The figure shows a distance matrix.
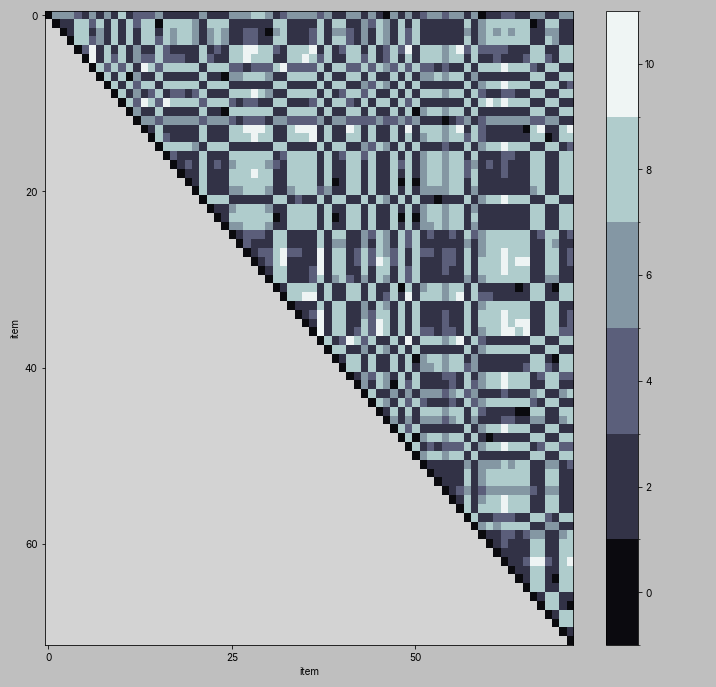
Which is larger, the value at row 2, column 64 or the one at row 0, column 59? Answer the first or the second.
the first
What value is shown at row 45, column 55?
8
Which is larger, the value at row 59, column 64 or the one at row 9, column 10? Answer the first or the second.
the second
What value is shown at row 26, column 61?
8
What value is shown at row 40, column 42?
8
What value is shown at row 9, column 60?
2
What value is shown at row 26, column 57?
6
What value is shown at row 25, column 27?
4
